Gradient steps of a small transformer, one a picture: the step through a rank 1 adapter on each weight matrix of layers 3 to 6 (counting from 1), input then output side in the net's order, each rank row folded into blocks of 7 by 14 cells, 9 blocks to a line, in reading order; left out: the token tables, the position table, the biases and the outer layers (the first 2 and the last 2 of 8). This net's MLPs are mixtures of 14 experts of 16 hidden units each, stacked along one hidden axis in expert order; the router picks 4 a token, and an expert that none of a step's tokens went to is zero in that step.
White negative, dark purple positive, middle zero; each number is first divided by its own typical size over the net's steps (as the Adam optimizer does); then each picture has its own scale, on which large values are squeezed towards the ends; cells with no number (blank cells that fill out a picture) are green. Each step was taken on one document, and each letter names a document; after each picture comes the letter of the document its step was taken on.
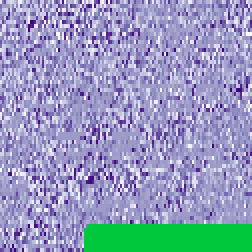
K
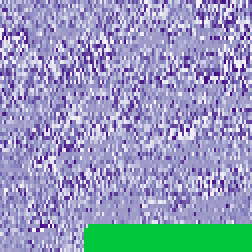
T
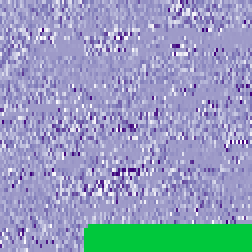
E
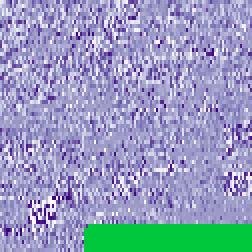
K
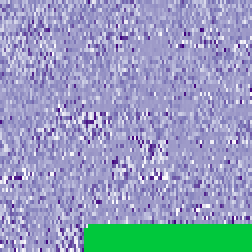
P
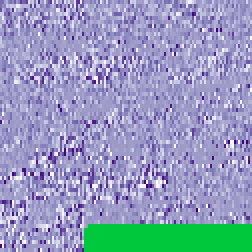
P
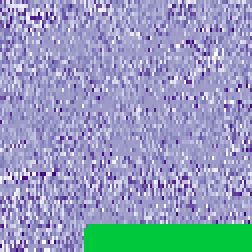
P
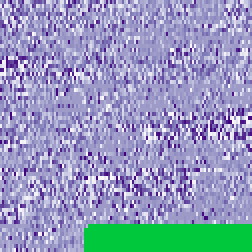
K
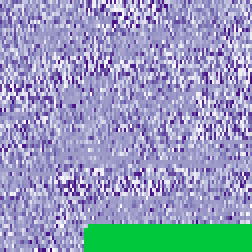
T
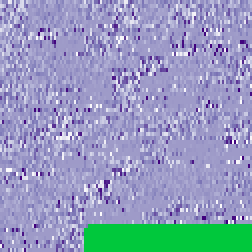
E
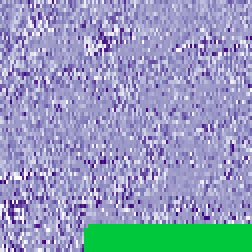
P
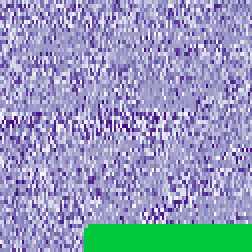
K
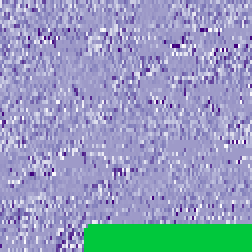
E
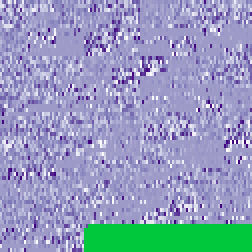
E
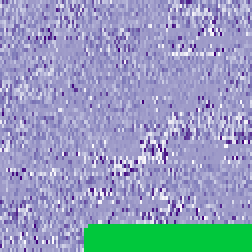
E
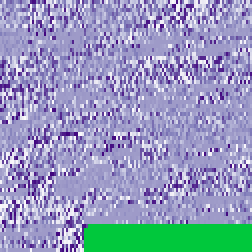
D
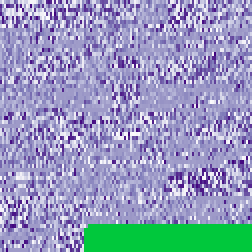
D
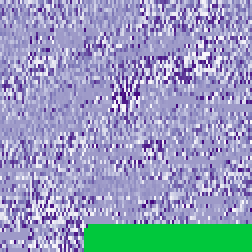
D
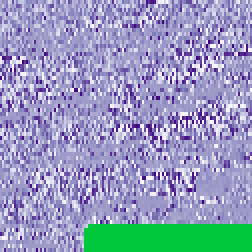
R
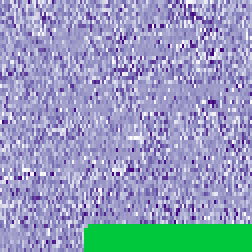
P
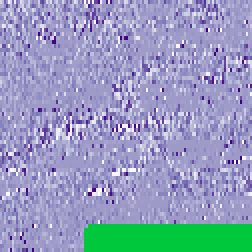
E
